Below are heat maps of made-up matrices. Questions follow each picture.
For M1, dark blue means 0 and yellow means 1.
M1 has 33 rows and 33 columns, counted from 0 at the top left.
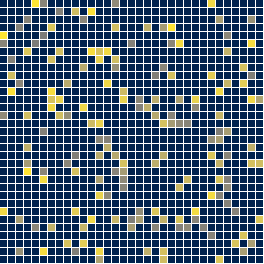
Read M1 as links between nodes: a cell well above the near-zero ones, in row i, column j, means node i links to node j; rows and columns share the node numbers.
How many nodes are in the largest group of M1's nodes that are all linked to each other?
3
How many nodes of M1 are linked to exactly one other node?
1
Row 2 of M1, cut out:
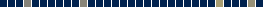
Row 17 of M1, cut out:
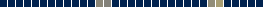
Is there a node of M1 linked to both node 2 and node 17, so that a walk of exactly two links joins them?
yes
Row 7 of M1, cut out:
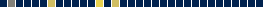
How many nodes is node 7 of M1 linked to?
4
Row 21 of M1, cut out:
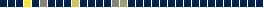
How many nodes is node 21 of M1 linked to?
5
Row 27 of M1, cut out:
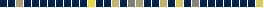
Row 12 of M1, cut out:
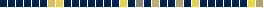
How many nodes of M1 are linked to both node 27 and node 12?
4
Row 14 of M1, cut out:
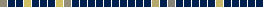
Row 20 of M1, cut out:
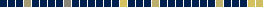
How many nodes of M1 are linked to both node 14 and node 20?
4
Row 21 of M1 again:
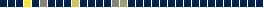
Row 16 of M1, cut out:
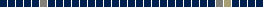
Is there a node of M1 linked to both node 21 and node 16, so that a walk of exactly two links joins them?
yes
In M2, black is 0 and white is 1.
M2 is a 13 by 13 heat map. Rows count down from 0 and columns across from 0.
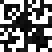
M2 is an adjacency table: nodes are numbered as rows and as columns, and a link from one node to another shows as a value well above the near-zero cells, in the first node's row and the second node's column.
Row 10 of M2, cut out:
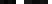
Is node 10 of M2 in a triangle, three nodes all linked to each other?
no
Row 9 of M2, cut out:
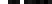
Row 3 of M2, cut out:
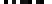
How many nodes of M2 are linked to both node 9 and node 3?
1
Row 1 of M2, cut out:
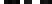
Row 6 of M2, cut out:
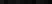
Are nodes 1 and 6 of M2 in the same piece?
no
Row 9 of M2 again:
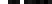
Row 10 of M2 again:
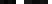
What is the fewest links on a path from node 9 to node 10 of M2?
2
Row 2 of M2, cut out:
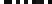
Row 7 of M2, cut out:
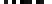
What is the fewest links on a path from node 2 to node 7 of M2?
1
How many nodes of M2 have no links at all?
1
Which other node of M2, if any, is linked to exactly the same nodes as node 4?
node 12
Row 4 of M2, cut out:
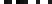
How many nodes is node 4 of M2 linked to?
6
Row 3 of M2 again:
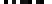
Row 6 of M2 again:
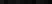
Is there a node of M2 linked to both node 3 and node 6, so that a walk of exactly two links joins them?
no
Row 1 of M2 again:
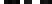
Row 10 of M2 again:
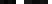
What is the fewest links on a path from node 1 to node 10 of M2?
2
